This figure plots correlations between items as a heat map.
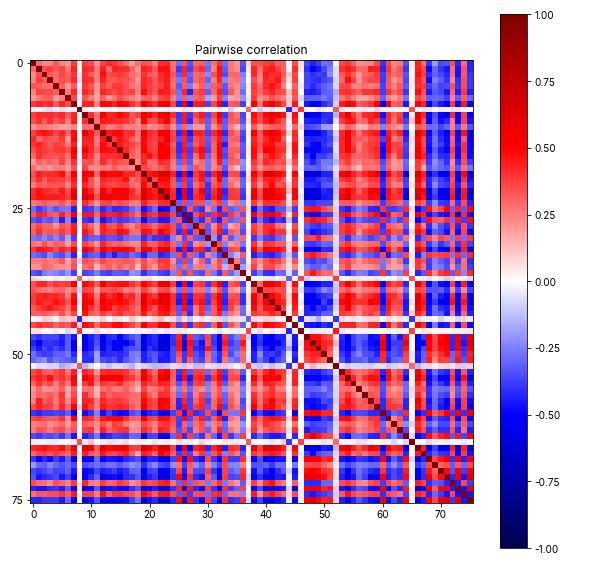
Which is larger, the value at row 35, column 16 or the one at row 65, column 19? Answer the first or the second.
the first
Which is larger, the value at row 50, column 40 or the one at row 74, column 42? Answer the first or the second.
the second
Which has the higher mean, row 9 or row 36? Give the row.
9
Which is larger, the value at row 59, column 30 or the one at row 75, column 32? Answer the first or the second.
the first
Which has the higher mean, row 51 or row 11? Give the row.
11
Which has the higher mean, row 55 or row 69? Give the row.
55
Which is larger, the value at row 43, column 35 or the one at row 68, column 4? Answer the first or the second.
the first
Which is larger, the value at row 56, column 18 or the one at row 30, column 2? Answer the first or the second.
the first
